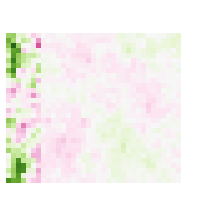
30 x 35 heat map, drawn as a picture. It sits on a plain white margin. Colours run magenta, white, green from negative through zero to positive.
Slope: none. Seam: vertical, 20% of the way across, the right part calmer. Histogram: skewed, a long tail of high values. Stripes: none. Average level on the scale: 50%.
